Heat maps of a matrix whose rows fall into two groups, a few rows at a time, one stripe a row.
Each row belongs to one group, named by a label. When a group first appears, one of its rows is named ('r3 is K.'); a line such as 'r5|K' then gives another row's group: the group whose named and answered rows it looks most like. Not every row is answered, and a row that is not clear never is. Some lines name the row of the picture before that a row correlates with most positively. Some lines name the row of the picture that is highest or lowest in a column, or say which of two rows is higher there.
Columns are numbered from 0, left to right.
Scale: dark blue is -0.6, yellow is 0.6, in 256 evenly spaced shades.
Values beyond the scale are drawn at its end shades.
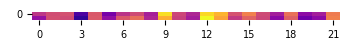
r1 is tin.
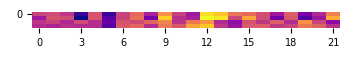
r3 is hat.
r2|hat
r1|tin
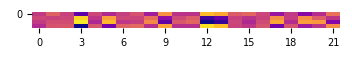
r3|tin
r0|tin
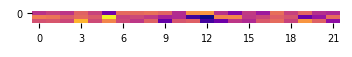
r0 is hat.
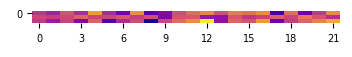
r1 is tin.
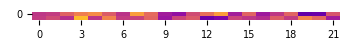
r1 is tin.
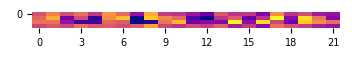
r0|hat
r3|hat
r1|hat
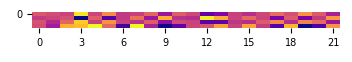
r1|tin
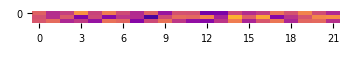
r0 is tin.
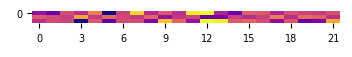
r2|tin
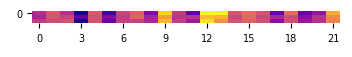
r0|tin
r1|tin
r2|tin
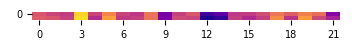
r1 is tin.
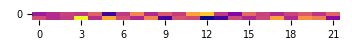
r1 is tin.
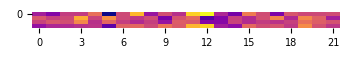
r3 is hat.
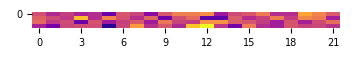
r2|tin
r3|hat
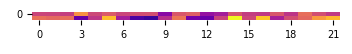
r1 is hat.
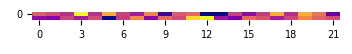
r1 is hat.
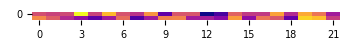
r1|hat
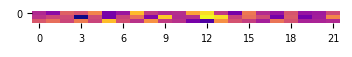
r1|tin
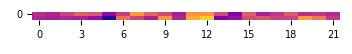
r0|hat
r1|hat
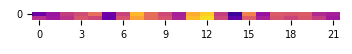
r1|hat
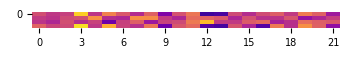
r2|hat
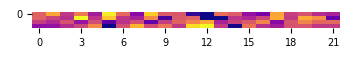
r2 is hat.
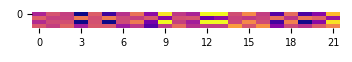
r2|tin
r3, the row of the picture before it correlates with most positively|2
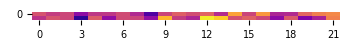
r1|tin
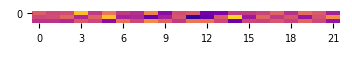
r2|hat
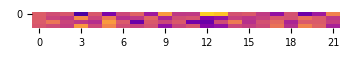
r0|tin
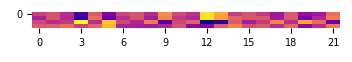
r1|tin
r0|tin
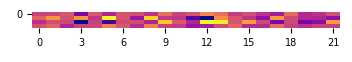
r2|tin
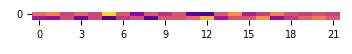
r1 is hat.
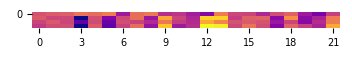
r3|tin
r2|tin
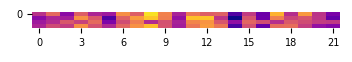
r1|hat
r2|hat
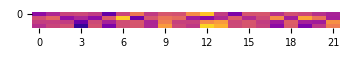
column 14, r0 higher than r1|No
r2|tin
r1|hat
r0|hat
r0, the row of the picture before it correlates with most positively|2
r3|tin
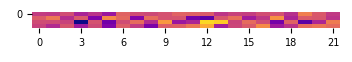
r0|hat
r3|hat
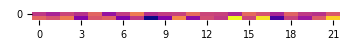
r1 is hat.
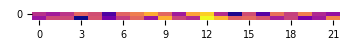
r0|hat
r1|tin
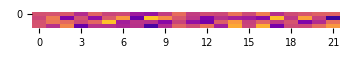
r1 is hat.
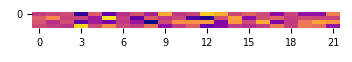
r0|tin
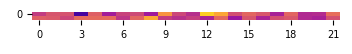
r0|tin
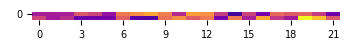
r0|hat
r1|hat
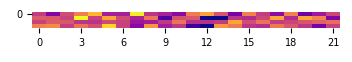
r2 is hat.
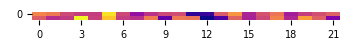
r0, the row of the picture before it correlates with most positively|3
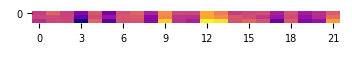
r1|tin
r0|tin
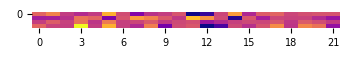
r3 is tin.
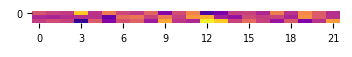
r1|hat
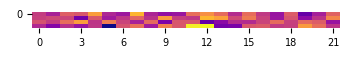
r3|hat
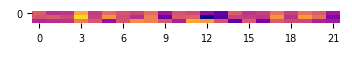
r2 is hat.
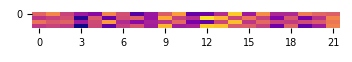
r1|tin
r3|tin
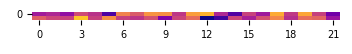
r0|hat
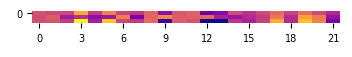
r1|hat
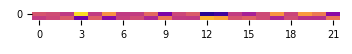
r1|tin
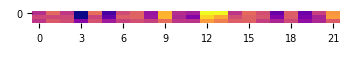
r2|tin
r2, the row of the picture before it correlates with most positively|1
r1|tin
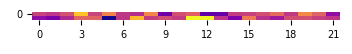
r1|hat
